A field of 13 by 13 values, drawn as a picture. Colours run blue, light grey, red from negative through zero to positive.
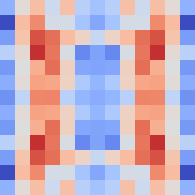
Upright stripes repeat 2 times across the table. It mirrors both left to right and top to bottom. There is no overall slope. No seam splits the table. Overall the values sit about 50% of the way up the scale.
